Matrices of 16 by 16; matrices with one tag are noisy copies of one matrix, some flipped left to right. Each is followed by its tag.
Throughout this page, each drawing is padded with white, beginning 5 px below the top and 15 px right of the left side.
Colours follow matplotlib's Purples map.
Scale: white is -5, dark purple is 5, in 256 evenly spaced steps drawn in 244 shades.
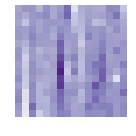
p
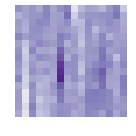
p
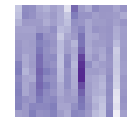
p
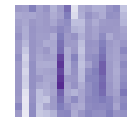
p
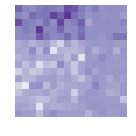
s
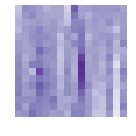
p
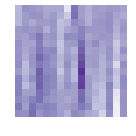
p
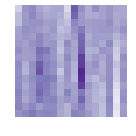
p
